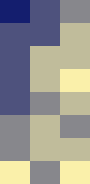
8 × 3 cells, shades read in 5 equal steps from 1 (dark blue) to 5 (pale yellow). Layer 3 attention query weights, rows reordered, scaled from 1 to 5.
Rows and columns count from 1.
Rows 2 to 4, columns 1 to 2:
2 2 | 2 4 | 2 4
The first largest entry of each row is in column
3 3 2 3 3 2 2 1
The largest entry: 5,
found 3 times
